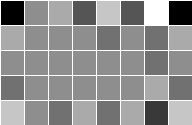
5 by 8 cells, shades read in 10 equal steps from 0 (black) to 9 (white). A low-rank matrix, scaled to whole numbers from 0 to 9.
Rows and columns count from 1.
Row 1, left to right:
0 5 6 3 7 3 9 0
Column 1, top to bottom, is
0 6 5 4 7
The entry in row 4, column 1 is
4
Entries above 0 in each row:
6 8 8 8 8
